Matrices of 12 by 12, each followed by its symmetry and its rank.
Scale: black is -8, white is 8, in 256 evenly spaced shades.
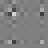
symmetric, rank one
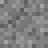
symmetric, full rank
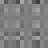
neither, rank one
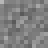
symmetric, full rank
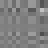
neither, rank one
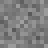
symmetric, full rank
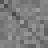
symmetric, full rank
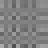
neither, rank one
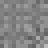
symmetric, rank two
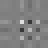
symmetric, rank one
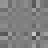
symmetric, rank one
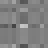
neither, rank one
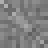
symmetric, full rank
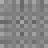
symmetric, rank two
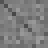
symmetric, full rank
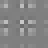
symmetric, rank one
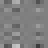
neither, rank one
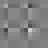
symmetric, rank one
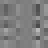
neither, rank one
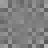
symmetric, rank two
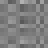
neither, rank one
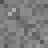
symmetric, full rank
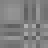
symmetric, rank one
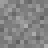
symmetric, full rank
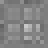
symmetric, rank two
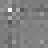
symmetric, rank two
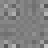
symmetric, rank two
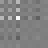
symmetric, rank one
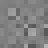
symmetric, rank two
